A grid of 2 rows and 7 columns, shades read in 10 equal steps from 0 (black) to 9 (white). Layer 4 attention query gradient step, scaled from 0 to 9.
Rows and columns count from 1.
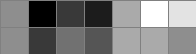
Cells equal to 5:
3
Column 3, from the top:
2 4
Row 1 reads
5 0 2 1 6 9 8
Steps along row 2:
down up down up same down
